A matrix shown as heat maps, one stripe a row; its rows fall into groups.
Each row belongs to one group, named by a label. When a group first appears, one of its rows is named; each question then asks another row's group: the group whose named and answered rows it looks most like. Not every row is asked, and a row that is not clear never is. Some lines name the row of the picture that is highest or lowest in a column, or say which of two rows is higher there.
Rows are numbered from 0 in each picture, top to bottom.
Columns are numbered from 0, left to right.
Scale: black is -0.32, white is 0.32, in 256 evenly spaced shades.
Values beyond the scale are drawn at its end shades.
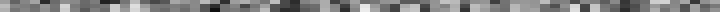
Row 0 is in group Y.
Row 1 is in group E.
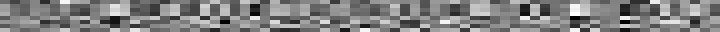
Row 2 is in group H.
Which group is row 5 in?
Y
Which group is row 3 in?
H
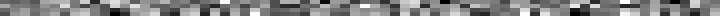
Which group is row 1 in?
E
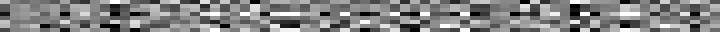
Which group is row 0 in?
H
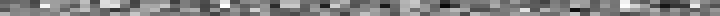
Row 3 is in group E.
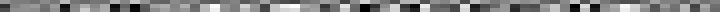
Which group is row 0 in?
E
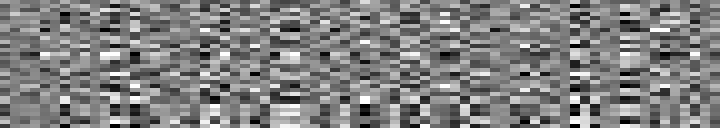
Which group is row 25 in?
E
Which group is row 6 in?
E
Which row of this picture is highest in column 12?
18
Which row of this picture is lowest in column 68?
13
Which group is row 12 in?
H
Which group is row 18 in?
H
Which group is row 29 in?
H
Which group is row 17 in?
Y
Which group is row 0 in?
E
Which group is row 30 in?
H
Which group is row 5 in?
Y
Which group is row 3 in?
Y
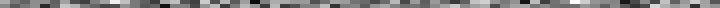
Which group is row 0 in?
H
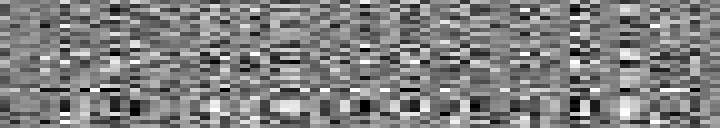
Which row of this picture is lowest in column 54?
4
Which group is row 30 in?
Y
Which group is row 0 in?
E
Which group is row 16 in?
H
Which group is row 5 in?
Y
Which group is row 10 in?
Y
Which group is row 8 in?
H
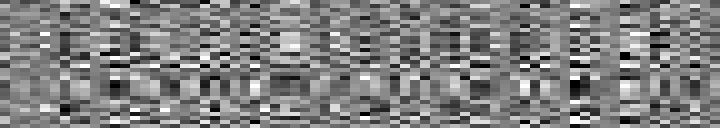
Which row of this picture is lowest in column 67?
27
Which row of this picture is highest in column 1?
8
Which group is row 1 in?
H
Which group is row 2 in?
Y
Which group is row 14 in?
H
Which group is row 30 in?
H
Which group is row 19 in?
E
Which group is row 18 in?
E
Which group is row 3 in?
Y
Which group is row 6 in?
H
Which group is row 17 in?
H
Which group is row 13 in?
Y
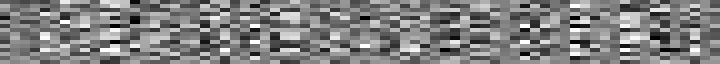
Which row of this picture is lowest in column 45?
9
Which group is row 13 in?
H
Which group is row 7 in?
H
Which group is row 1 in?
H
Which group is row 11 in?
E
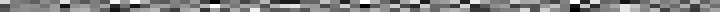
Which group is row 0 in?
E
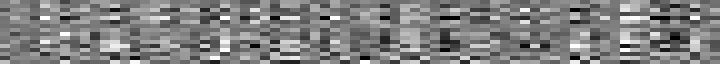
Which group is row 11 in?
H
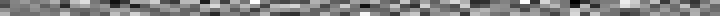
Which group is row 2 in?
H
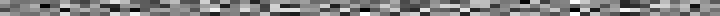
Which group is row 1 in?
Y
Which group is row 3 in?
E
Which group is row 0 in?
H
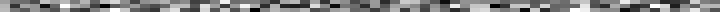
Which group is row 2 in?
H
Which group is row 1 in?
Y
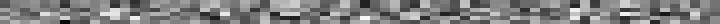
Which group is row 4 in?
E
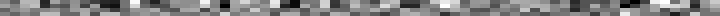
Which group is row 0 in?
Y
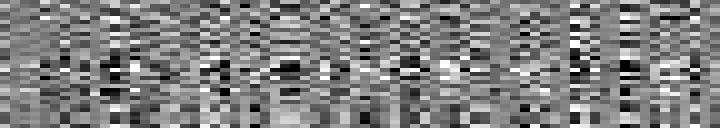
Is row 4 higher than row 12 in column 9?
No
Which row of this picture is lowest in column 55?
17
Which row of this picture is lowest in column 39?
17
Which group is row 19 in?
Y
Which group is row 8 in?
H
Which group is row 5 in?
H
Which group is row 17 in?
E
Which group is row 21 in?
H
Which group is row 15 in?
Y
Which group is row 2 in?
Y
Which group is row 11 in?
H
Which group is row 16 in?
Y
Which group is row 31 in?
H
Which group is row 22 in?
Y
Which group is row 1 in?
E
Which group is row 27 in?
H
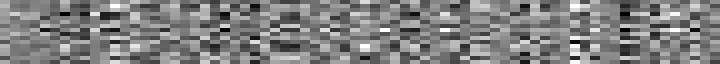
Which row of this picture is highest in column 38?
7
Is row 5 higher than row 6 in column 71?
Yes
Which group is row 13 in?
H
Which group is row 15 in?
H
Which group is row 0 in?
E
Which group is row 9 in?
H
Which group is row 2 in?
H
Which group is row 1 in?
H
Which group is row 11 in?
E
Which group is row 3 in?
Y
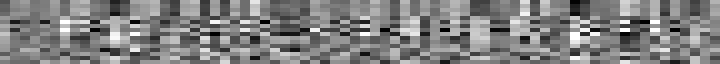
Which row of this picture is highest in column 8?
5
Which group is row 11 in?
E
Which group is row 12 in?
Y
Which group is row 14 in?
H
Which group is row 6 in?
E
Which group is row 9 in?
H
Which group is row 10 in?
H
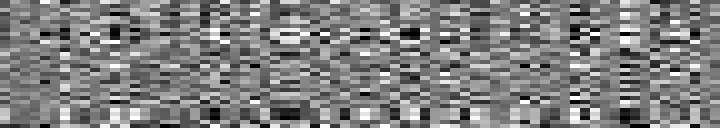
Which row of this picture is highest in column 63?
7
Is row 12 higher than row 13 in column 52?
No
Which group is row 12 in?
Y
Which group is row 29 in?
E
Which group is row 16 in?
H
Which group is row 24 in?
H
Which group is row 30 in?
H
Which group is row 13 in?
E
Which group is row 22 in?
E
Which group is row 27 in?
E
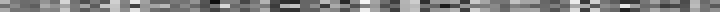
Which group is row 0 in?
E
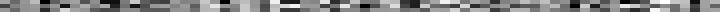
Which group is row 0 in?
Y
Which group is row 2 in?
Y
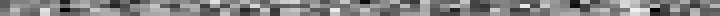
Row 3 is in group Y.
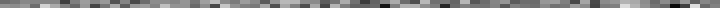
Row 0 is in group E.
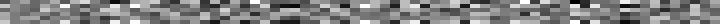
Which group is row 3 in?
H
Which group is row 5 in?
E
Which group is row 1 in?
E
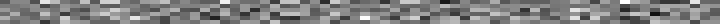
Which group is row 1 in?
Y
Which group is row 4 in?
E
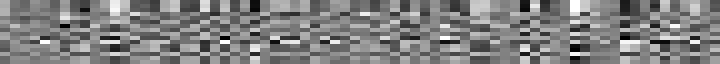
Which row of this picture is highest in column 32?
9
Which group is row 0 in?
H
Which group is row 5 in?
H
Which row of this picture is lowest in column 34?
3
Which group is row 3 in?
E
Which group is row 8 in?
H
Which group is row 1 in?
H
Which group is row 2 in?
H
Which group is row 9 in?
Y
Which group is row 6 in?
Y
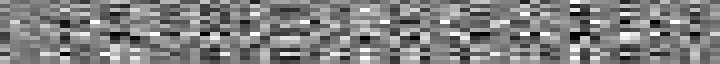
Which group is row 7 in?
E
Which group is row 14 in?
E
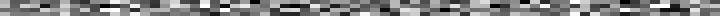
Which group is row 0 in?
H
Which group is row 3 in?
E
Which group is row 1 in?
Y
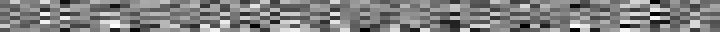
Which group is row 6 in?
H
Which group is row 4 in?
Y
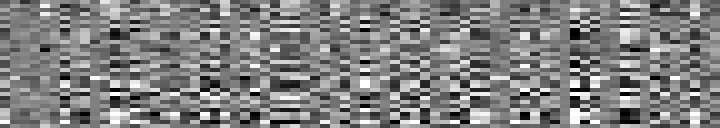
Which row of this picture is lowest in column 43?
19
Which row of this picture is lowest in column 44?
3
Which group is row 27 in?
E
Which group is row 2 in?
H
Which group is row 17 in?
E
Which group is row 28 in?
H
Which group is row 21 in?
E
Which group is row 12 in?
Y
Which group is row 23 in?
H
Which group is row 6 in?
E
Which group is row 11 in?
Y
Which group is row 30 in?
E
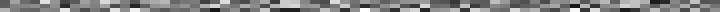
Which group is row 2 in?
E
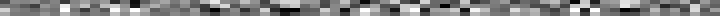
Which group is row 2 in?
E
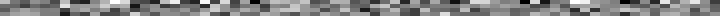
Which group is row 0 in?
H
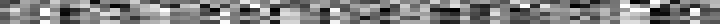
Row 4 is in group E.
